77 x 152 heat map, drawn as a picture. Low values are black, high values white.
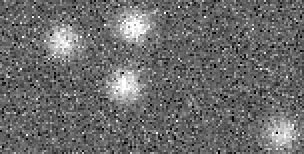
Seam: none. Bumps: four. Slope: none.
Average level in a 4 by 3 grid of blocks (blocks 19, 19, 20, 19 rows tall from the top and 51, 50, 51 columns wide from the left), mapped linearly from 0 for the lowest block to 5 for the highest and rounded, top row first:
2 5 0
3 2 0
0 4 0
0 0 4
